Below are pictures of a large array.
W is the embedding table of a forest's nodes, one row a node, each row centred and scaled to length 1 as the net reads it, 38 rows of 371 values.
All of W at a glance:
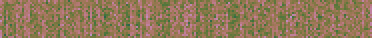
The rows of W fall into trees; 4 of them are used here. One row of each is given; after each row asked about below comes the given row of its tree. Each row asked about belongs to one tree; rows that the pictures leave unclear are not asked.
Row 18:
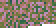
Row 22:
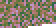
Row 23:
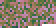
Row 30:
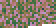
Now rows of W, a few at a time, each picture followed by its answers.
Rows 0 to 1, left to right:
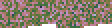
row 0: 23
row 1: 18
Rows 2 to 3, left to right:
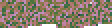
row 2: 30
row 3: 18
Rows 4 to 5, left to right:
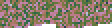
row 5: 30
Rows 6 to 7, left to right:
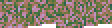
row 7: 30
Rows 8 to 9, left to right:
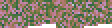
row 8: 22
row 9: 18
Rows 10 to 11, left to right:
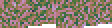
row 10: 23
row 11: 22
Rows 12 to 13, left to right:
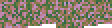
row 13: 23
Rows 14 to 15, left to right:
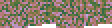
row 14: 22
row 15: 22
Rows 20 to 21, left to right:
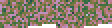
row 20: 30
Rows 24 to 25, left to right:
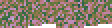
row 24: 22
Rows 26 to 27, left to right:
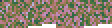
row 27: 22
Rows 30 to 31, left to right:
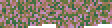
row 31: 22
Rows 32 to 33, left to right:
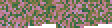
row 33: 18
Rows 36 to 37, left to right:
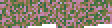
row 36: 30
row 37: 23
